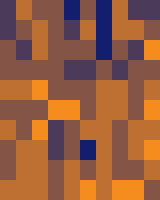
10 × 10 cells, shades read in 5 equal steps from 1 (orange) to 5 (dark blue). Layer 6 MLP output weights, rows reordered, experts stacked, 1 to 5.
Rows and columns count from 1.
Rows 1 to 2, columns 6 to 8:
3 5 2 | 2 5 2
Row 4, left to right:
3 3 3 3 4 4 3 4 3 3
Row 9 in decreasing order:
3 3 3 3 3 2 2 2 2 2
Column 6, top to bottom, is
3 2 3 4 3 3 2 5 3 1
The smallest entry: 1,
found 10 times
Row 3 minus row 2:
-1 1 0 0 -1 1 0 1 2 -2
